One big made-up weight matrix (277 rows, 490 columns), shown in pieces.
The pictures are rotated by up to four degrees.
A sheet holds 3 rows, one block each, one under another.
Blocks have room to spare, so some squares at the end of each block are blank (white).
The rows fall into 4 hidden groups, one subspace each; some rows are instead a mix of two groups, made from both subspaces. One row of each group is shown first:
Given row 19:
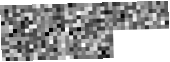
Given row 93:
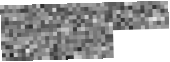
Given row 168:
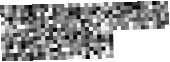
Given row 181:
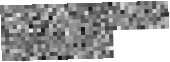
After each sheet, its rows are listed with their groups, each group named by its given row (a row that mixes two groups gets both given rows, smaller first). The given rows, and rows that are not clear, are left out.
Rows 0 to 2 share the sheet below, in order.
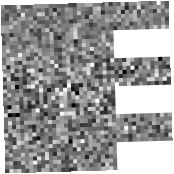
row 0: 19
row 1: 19
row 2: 19
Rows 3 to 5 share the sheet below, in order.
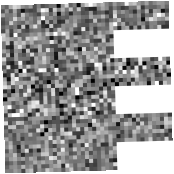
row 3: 93 and 181
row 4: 19
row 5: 181
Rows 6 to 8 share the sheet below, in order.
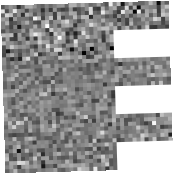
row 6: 19 and 181
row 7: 93
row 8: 168
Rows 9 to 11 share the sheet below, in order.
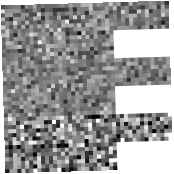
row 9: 168 and 181
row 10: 19
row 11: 93 and 181
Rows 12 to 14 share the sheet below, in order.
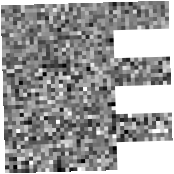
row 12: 181
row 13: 181
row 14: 93
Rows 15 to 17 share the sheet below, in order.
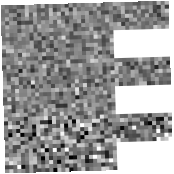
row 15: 93 and 168
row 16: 19 and 181
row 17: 93
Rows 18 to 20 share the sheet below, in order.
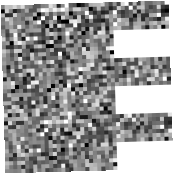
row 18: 181
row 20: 181
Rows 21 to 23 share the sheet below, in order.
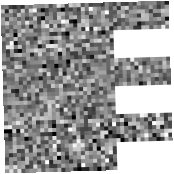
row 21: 168 and 181
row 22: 181
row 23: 168
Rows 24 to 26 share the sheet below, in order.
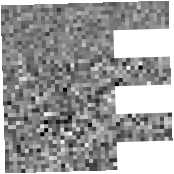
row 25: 19 and 93
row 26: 181
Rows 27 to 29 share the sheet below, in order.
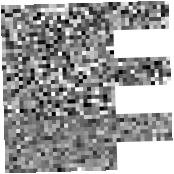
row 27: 181
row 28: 93
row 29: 93 and 168
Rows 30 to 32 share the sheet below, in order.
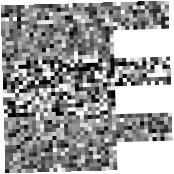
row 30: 168
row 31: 93
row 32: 93
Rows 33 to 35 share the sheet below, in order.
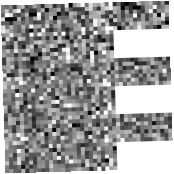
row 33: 168 and 181
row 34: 168
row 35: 168 and 181
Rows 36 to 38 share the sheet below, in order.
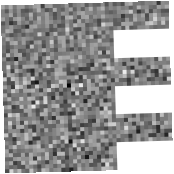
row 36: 19 and 93
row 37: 19
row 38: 19
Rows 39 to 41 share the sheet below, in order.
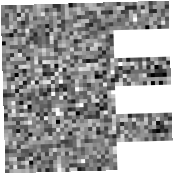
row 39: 19
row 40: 93
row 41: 93
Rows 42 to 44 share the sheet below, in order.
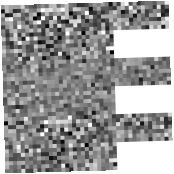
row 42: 181
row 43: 168
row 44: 181
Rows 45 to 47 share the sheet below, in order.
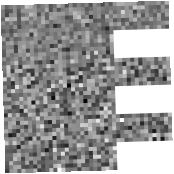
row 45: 168
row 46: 19
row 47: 93
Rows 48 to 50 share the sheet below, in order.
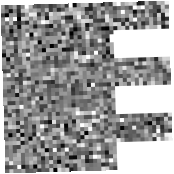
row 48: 168
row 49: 168
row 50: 93
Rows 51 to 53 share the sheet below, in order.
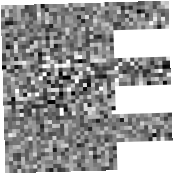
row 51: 93 and 168
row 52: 181
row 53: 93
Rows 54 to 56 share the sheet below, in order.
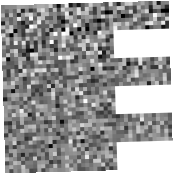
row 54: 19 and 181
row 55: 19
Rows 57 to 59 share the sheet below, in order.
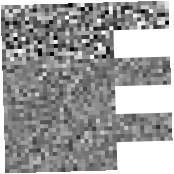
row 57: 168
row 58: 181
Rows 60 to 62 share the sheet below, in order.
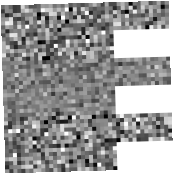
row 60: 93 and 181
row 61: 93
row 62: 168 and 181
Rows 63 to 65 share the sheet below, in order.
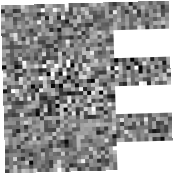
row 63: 181
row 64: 181
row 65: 93
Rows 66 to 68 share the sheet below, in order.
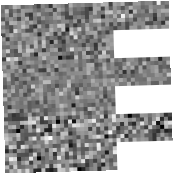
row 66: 19
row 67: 19
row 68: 93 and 181
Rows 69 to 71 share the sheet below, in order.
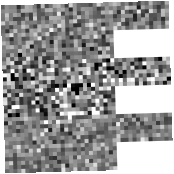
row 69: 19 and 93
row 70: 19 and 168
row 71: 181
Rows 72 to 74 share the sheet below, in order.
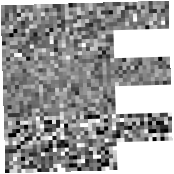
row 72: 19
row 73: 19
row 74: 93
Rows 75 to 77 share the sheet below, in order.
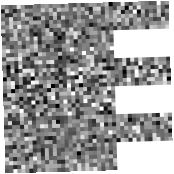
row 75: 19 and 181
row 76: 19
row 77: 19 and 168
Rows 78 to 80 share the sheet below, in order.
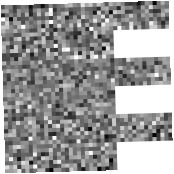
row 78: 168
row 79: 93
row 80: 93 and 168
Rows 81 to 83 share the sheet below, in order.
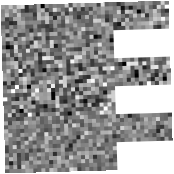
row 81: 93 and 168
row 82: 19
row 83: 93 and 181
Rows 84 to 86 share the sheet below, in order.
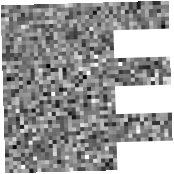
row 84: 19 and 168
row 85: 93
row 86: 19
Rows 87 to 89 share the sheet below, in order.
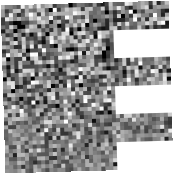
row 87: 19 and 168
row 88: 19
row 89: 181
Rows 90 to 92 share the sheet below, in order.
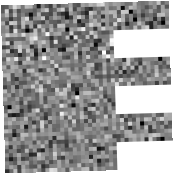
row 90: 19 and 181
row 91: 19
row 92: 93 and 168
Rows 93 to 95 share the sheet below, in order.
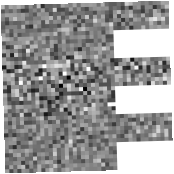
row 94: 181
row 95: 19 and 93
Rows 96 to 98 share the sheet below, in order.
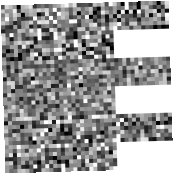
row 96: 19
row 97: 19
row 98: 181
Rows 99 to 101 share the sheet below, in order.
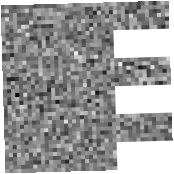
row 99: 19 and 168
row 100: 93 and 168
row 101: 181
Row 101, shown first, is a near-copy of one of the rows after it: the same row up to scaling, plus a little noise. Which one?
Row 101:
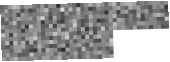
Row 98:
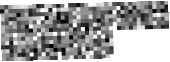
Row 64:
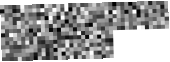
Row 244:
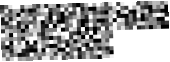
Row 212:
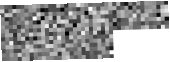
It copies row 244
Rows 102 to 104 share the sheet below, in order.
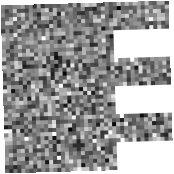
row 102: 93
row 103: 181
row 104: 168
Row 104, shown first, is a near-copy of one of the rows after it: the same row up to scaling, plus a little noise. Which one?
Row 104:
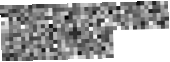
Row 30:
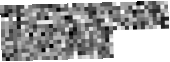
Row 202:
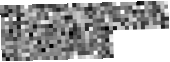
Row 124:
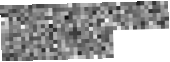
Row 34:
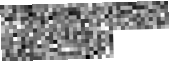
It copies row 124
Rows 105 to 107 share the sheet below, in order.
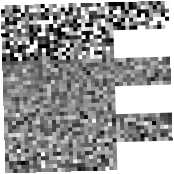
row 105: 93 and 181
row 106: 19 and 93
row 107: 168
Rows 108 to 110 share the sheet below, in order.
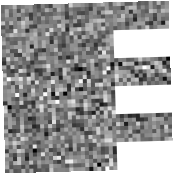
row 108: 19
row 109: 93 and 168
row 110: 168
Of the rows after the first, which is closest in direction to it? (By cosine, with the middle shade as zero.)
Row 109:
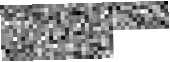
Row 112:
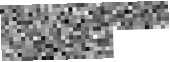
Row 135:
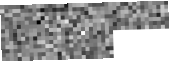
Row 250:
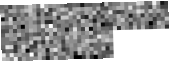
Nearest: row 250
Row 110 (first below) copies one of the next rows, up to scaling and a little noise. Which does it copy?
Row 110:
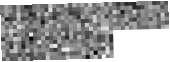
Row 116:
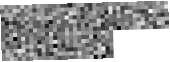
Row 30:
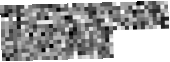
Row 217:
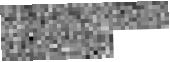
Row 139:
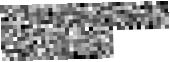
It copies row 217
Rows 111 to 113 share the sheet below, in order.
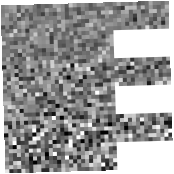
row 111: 19
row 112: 93 and 181
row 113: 19 and 181
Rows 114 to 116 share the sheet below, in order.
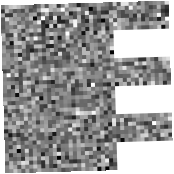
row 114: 181
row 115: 168
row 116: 168
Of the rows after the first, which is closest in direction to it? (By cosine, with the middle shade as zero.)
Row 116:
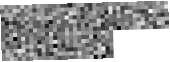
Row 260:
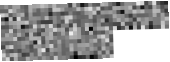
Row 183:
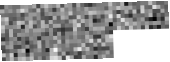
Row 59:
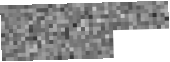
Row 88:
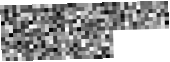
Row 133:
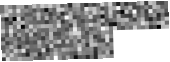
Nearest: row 133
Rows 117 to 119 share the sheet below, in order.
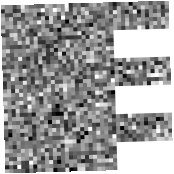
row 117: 181
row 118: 93
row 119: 93
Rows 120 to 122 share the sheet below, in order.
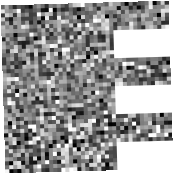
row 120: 168 and 181
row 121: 93 and 168
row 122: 19
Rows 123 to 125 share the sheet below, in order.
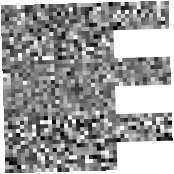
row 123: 19 and 93
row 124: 168
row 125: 93
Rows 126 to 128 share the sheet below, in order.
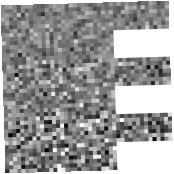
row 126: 19
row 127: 93
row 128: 93
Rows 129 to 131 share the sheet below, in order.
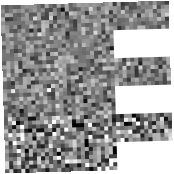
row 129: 181
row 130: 19
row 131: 168 and 181
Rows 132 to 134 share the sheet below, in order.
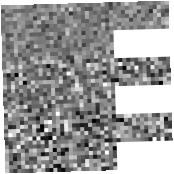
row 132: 93 and 181
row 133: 93 and 168
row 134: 93 and 181
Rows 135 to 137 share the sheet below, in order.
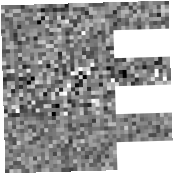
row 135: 181
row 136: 19 and 93
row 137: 19
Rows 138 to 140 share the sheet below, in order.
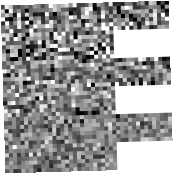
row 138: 19 and 168
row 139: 168
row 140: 19 and 181
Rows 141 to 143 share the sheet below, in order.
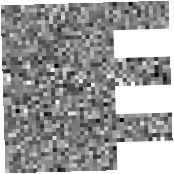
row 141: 181
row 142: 93 and 168
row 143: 93
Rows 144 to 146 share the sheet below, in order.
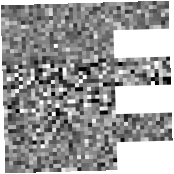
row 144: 93 and 168
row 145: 93
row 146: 181
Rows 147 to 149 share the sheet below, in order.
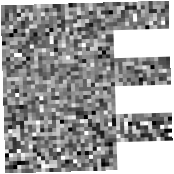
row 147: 19
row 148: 168
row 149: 19 and 168
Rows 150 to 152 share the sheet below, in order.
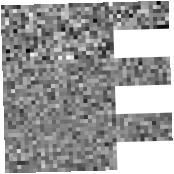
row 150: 19 and 93
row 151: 19
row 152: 168
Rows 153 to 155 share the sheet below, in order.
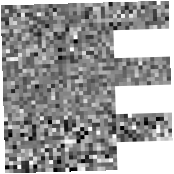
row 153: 19
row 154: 19
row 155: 93
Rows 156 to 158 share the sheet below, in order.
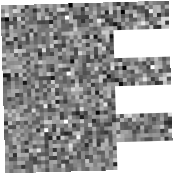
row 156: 168
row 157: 168
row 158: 181
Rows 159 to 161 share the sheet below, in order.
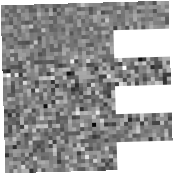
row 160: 168
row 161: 19
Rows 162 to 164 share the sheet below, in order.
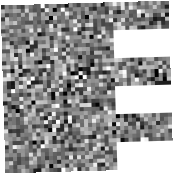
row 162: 93 and 181
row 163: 19 and 93
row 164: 181
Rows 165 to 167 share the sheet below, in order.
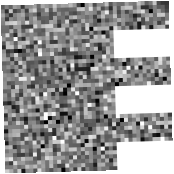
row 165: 168
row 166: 19 and 93
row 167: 93 and 181
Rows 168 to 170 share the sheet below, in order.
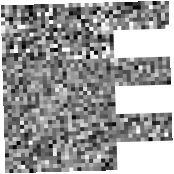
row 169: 19 and 181
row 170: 19
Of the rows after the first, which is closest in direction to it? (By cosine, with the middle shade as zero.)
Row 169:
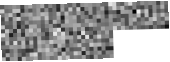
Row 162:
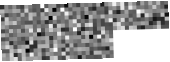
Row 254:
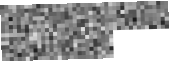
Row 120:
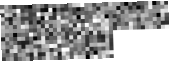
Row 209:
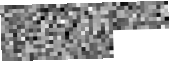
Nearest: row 162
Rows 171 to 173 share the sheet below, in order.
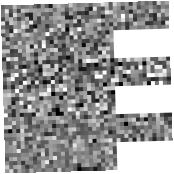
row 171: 19
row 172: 93
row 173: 168
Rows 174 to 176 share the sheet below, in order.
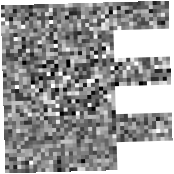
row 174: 168
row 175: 19 and 181
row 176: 93
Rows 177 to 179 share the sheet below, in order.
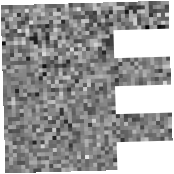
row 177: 19
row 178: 181
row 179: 181
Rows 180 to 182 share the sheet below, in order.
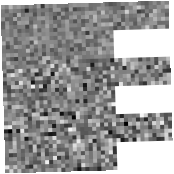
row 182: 168
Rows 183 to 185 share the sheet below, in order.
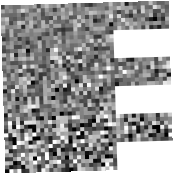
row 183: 93
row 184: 19 and 181
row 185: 19
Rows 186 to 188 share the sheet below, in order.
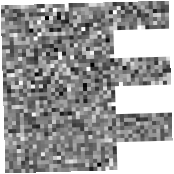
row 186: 181
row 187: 181
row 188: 168
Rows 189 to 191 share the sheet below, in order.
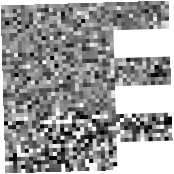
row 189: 93
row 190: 93
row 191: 181
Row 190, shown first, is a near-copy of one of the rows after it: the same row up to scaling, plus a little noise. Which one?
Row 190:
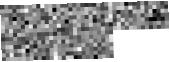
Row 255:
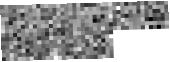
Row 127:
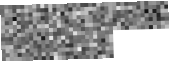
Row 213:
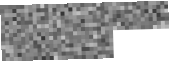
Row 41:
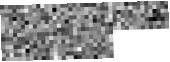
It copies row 41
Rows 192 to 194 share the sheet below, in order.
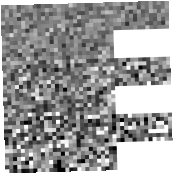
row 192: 19
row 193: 19 and 93
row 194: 93
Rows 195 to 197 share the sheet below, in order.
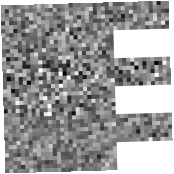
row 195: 19
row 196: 93 and 181
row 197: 19
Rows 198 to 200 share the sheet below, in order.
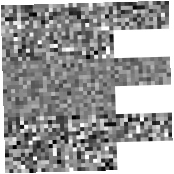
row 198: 168
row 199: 181
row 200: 19
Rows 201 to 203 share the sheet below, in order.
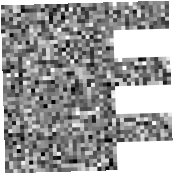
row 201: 181
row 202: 168
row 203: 168
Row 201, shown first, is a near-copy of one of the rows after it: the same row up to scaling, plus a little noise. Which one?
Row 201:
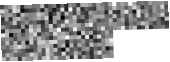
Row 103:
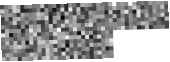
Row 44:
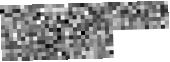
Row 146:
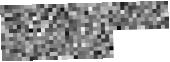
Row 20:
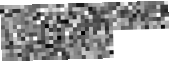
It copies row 103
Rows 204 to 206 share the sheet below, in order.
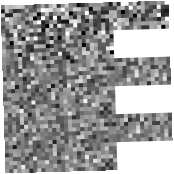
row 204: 181
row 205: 19
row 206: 19
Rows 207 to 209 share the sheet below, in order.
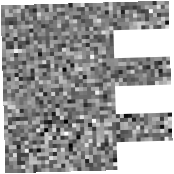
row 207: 168
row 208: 93
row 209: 181
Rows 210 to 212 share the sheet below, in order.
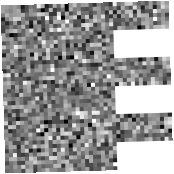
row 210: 93 and 181
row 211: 168
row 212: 181
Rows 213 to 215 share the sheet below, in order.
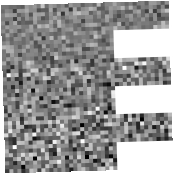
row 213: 93
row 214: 168
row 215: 19
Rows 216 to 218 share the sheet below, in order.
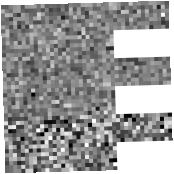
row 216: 181
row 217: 168
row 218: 181
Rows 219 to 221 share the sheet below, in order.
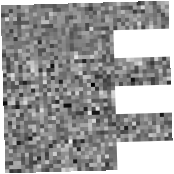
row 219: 168
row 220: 168
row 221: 19
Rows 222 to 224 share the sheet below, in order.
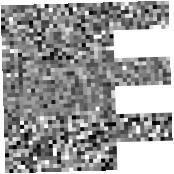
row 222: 93 and 181
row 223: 168
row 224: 19
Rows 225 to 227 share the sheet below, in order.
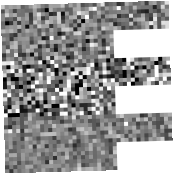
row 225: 93
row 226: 19 and 93
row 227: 168
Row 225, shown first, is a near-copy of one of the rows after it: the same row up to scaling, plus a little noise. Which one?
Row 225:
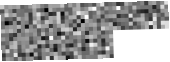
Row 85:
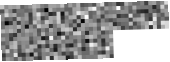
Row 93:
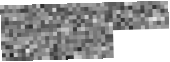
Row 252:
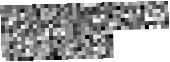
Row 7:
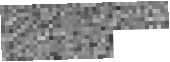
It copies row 85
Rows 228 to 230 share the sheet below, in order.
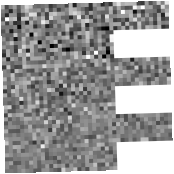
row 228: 168
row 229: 19 and 181
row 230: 181
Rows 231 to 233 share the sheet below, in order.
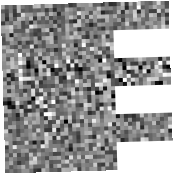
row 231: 19
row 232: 93 and 168
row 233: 181
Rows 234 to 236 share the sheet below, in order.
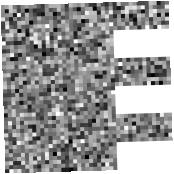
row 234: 19
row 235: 93
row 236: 19
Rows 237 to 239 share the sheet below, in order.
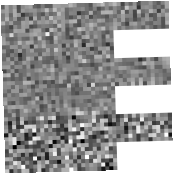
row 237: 19
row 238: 168
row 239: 19
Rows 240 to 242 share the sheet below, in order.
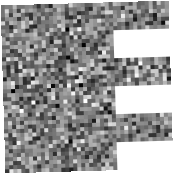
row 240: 19
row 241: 19
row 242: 19
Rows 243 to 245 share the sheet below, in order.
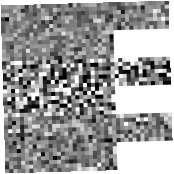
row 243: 93 and 168
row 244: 181
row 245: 168
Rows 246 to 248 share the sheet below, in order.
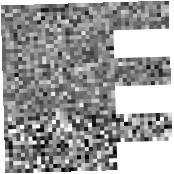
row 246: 181
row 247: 93
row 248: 181
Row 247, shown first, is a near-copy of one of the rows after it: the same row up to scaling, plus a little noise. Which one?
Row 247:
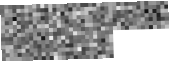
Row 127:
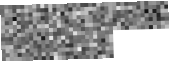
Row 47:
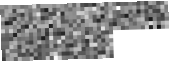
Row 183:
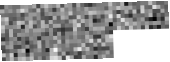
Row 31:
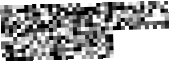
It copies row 127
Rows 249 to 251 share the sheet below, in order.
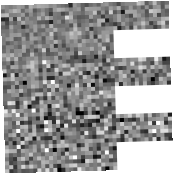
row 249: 168
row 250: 93 and 168
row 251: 93
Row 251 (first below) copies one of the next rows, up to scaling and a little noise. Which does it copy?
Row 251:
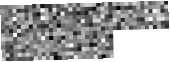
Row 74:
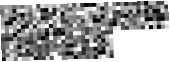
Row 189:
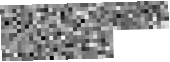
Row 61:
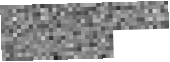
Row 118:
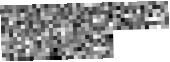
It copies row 61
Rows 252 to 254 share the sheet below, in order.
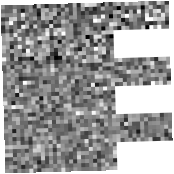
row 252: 93
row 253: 93 and 168
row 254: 19 and 181
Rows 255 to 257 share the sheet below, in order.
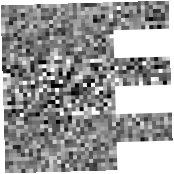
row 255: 93
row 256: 168 and 181
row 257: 181
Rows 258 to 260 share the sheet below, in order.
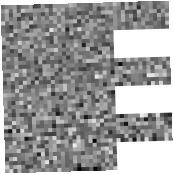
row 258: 19
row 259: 93
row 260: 168
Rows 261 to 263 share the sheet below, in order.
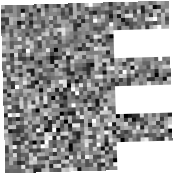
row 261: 93
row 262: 19
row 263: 181
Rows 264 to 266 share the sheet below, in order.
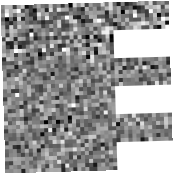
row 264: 168
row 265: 19 and 168
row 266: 181
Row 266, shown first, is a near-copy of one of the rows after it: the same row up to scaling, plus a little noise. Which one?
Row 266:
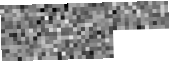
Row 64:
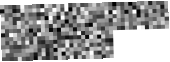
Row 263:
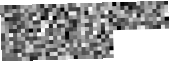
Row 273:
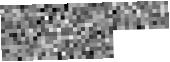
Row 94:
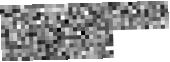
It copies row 273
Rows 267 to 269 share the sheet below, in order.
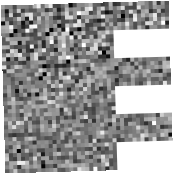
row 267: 19
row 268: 181
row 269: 168
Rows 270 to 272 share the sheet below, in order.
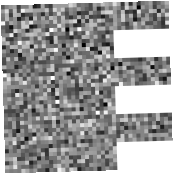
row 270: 19
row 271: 168
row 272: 19 and 93
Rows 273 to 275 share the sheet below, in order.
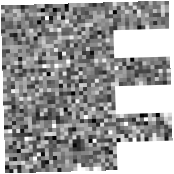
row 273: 181
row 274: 19 and 181
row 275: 168
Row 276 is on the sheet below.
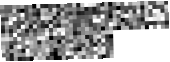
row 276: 93
